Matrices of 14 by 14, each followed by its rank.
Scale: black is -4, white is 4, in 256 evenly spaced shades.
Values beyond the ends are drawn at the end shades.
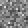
full rank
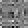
two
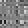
two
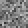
full rank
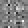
three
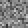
full rank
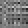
two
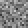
full rank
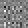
two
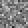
full rank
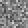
full rank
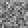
full rank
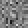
three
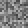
full rank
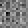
three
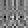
two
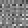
three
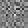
two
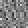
three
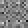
three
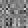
three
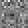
three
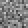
full rank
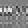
two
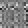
three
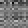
two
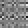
two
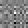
two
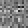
three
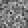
full rank
